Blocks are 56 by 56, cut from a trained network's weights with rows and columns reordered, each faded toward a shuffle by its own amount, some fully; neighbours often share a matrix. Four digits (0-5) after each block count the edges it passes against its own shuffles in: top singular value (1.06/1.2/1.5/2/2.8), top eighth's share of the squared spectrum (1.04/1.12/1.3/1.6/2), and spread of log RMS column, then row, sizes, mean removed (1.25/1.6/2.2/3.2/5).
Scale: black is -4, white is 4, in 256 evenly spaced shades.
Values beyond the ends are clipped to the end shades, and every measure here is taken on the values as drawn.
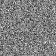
0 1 0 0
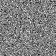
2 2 0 0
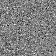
0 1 0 0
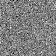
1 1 0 0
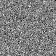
0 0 0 0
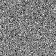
0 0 0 0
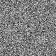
0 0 0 0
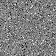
0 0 0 0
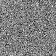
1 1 0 0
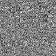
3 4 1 2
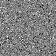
0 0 0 0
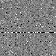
3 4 0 2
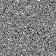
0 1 0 0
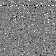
3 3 0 1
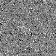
2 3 0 1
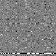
4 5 0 2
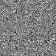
2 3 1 1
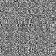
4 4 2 2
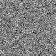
2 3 0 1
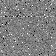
2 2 0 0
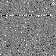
3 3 0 1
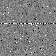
3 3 0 1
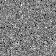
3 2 0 1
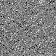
1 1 0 0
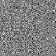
3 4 2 2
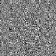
3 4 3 2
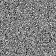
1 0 0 0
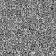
3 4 1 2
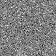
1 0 0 0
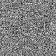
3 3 0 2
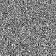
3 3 1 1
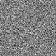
3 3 1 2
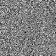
2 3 1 1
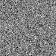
0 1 0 0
